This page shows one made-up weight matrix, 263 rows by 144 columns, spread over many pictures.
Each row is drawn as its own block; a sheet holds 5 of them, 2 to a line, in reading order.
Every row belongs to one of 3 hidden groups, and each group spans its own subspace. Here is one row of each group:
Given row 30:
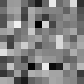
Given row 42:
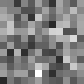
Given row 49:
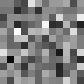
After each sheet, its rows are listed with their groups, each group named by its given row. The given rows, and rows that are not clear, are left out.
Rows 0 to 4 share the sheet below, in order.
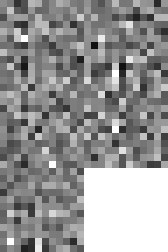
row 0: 49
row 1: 49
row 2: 30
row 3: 49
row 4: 49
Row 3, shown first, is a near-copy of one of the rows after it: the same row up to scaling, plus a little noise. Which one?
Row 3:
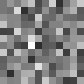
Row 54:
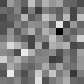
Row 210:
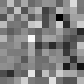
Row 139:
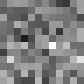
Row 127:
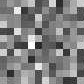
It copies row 127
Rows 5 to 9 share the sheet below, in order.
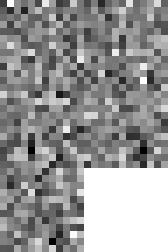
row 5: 49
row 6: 42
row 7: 49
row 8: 42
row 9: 42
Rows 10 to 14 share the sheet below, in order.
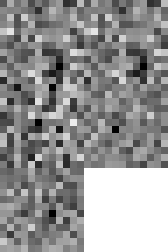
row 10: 42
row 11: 42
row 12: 42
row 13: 49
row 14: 30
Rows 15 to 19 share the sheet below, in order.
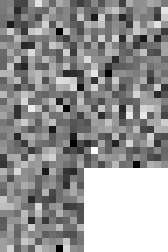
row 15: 49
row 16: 42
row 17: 49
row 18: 30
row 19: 42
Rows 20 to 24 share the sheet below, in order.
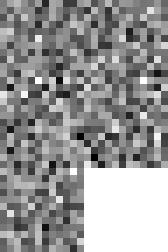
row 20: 42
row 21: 49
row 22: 49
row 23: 49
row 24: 49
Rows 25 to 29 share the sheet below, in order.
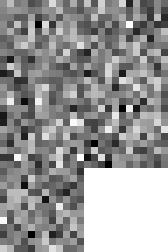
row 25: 30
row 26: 42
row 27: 42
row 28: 30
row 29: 30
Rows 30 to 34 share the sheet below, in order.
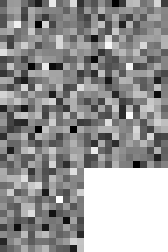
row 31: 30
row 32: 30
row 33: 30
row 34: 49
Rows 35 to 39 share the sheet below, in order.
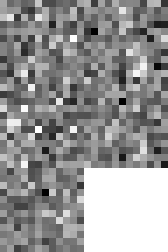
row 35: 42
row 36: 42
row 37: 30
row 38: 42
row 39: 49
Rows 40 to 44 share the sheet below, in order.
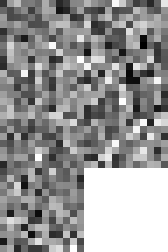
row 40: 49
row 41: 30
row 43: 42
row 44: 30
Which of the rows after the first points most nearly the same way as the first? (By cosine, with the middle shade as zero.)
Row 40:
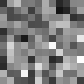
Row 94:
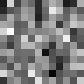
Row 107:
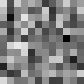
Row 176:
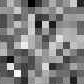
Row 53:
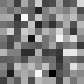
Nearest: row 107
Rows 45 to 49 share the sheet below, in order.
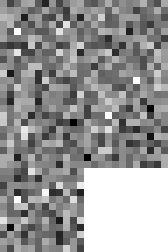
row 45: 49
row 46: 30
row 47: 42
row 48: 49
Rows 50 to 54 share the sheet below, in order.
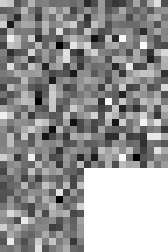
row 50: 30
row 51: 30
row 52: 42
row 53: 42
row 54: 49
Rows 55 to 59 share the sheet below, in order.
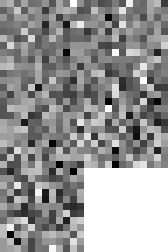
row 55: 49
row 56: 42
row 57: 49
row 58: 30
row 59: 30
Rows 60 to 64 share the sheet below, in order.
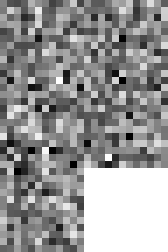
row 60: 42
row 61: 42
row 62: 30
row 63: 49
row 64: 42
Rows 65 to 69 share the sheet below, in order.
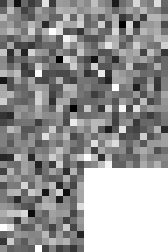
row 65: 42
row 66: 30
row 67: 42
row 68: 30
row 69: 49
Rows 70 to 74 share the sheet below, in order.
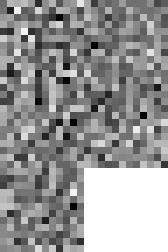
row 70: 49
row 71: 49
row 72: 42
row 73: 49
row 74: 42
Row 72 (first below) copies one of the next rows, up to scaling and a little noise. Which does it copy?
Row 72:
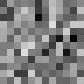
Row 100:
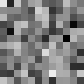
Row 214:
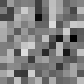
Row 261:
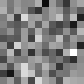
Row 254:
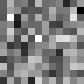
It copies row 214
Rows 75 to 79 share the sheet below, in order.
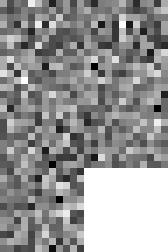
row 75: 30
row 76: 30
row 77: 30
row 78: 42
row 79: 49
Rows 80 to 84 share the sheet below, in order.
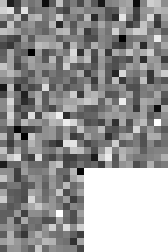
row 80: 49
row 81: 42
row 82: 42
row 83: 42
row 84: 49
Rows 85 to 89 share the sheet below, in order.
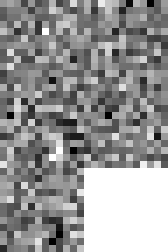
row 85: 30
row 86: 42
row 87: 42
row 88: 49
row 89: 42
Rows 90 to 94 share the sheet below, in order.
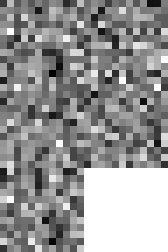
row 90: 42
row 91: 49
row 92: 42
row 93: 49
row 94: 42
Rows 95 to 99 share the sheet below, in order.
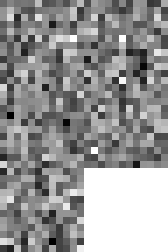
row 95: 42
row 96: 42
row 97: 42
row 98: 30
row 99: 42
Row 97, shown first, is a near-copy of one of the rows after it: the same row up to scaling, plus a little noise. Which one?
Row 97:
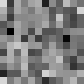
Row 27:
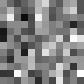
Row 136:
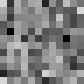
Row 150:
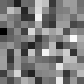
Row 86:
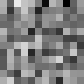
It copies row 136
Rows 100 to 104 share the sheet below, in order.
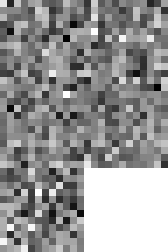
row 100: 42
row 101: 42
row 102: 49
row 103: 49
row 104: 30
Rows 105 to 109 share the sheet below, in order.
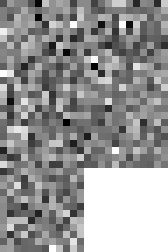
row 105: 42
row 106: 30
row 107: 42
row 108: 30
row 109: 30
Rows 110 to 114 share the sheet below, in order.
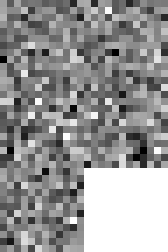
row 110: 49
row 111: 49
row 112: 42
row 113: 42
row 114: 42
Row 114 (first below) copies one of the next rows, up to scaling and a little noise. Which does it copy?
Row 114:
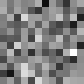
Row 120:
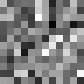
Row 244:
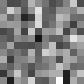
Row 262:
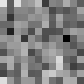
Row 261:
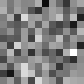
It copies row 261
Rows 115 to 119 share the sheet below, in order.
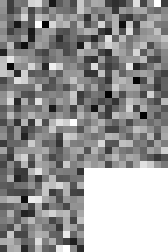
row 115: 30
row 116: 30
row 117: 42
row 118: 49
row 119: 49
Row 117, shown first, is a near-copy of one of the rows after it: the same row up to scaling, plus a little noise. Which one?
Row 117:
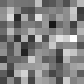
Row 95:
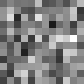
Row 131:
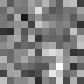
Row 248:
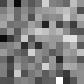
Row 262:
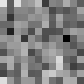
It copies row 95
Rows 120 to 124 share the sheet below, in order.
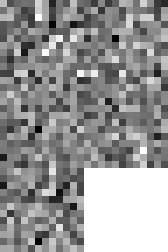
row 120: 42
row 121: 49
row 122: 30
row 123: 42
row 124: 42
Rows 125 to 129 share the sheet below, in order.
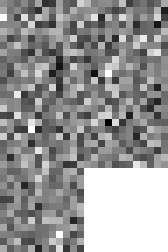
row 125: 42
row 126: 42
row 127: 49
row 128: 30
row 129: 42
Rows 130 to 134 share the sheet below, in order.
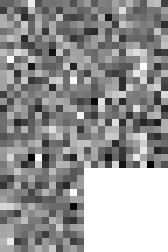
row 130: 30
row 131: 42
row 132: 49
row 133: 42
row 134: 42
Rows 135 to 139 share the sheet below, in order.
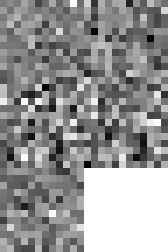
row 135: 49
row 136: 42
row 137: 42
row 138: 42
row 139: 49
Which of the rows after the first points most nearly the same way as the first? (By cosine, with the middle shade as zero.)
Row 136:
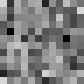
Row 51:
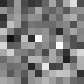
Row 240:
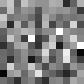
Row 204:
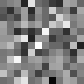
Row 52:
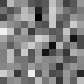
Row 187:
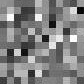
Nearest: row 204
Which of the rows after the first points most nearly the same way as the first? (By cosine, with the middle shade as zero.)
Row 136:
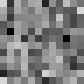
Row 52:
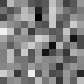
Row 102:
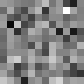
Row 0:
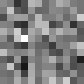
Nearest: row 102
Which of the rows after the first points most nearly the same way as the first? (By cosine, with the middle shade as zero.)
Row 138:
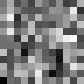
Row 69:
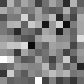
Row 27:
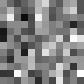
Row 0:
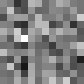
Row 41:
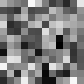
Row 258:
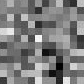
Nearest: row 258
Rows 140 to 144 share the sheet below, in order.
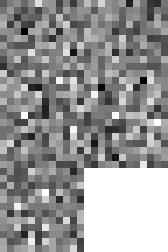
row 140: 49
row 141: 42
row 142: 49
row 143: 42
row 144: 49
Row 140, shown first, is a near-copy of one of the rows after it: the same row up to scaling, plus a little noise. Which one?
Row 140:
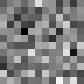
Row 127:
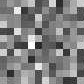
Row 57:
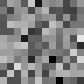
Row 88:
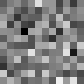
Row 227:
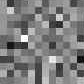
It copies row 88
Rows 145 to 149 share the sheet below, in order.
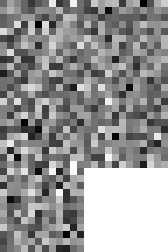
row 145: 30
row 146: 49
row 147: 30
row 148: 42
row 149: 49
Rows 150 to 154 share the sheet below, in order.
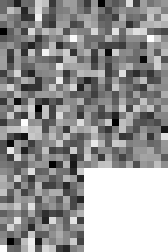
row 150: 42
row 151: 42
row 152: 30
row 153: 30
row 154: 49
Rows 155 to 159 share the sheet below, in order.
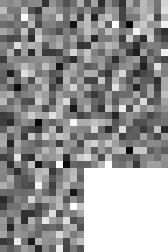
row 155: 42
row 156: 42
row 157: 42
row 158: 30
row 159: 42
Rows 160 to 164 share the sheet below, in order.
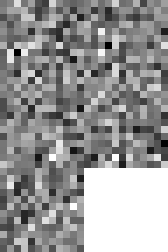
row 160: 42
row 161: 49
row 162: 42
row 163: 49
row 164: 42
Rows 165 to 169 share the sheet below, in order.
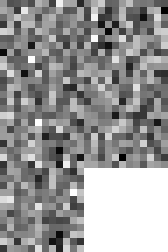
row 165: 49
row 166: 42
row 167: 42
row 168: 42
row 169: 42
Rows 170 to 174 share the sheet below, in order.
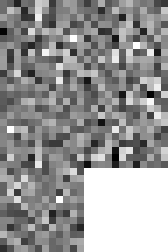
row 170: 42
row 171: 49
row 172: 49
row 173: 49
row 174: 49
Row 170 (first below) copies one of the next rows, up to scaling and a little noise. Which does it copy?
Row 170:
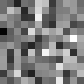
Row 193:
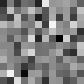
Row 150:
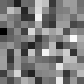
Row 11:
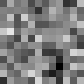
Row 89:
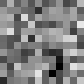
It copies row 150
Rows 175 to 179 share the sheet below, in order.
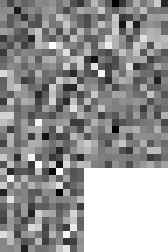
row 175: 49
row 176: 30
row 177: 42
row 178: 49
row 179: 49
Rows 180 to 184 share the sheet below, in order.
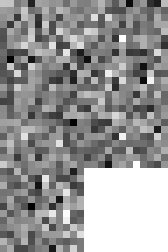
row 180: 30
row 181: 42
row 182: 42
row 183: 30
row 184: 49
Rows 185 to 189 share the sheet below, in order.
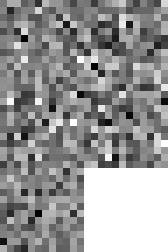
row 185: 49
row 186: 30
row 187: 42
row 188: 49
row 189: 30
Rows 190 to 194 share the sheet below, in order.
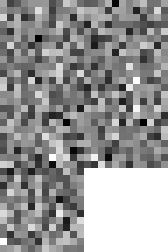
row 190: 42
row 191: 30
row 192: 42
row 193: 42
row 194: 30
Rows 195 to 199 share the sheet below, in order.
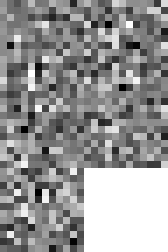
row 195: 49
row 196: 49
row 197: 30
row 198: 49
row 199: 30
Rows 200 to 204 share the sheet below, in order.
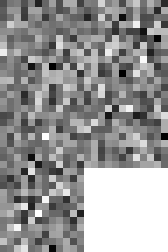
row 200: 30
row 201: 42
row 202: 42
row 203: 42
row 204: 30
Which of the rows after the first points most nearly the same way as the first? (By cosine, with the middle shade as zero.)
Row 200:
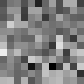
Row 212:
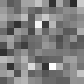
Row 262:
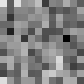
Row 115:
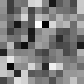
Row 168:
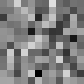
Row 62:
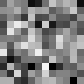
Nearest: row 62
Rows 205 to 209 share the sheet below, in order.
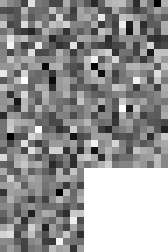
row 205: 30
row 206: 30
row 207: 30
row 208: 30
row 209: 49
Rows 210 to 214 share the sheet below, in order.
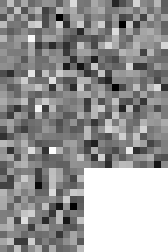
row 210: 49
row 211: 30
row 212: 30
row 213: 30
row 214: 42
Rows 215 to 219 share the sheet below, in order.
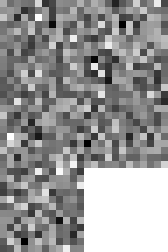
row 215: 42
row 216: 30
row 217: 30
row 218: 49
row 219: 49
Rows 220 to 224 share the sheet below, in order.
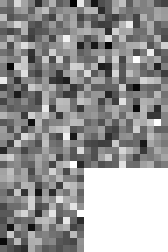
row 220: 49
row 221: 49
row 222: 49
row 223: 42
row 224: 30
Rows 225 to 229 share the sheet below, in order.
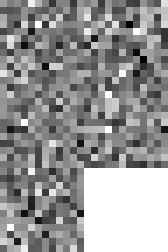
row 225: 30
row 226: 42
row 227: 49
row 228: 49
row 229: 30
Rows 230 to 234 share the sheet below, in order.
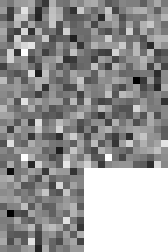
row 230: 42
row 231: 30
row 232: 42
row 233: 49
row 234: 49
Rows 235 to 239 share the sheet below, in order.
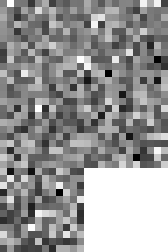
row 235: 49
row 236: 49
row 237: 30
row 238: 42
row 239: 49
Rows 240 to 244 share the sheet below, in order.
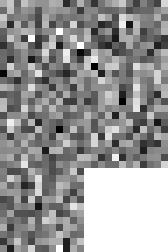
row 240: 30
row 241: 30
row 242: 30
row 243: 42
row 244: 42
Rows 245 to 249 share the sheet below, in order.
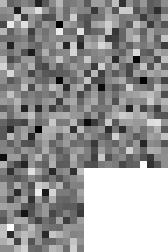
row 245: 49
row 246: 49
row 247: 30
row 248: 42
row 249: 30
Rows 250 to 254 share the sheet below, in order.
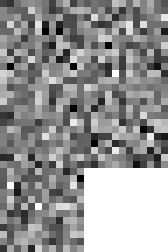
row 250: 30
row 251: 49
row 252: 42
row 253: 30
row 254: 42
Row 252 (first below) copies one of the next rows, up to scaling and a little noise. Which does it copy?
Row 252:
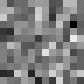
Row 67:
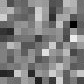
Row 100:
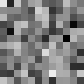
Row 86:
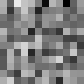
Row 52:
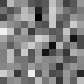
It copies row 67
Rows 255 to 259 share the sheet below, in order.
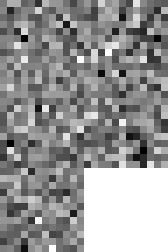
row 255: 49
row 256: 42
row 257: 30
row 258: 42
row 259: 30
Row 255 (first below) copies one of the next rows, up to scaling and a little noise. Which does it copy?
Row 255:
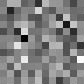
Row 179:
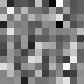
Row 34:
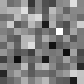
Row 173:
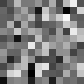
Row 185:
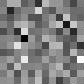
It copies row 185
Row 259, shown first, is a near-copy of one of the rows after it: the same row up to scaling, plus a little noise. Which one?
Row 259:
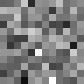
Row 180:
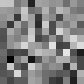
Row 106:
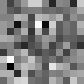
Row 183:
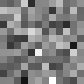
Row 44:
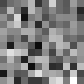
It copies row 183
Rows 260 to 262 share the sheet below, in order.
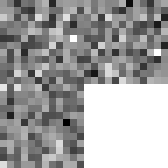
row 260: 42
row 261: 42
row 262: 42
